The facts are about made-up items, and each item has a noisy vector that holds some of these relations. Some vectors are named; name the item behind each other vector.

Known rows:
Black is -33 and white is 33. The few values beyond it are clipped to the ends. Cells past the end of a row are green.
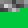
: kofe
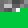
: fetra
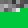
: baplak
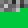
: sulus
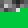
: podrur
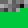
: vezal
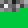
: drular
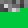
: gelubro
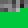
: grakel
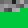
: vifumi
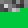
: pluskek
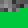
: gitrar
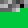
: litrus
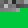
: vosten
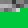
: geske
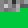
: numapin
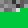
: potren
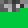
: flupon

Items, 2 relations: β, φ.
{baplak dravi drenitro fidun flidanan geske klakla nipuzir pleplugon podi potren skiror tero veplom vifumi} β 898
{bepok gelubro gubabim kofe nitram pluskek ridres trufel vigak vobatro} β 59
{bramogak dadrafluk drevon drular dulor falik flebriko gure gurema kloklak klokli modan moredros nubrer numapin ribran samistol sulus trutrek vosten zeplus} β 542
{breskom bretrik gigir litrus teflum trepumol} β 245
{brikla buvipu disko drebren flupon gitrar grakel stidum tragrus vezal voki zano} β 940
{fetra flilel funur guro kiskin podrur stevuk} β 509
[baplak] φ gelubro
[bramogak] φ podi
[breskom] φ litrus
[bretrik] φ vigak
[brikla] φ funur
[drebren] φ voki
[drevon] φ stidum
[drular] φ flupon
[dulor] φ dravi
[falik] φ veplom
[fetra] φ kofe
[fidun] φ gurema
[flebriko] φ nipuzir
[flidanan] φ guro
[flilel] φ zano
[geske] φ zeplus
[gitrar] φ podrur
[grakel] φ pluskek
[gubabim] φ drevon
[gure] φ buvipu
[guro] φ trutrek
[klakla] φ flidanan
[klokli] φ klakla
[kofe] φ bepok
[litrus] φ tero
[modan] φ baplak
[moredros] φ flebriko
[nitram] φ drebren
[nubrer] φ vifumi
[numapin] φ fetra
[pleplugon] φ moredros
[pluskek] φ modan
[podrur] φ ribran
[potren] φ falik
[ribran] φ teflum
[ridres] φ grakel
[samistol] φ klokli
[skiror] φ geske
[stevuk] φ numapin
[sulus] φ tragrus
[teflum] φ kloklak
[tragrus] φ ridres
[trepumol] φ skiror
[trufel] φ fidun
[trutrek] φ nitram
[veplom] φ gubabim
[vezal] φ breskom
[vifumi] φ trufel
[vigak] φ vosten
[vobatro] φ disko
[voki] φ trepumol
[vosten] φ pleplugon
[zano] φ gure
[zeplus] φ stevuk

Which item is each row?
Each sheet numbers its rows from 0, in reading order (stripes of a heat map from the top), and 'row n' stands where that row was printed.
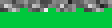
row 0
bepok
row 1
kiskin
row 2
ribran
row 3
nitram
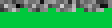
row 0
vigak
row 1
nubrer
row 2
modan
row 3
bretrik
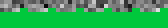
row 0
trepumol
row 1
nipuzir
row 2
dadrafluk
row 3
funur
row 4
brikla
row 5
veplom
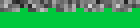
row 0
teflum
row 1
gubabim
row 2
stidum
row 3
kloklak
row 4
samistol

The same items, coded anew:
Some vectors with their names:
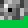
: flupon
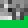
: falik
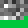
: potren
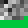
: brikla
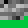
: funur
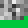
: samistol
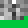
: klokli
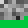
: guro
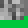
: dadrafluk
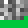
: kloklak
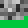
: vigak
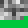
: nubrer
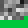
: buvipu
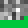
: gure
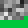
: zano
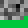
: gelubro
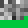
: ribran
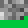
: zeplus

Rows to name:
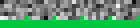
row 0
tero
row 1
podrur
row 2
gitrar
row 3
modan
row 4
disko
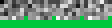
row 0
baplak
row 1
flilel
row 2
vezal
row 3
bretrik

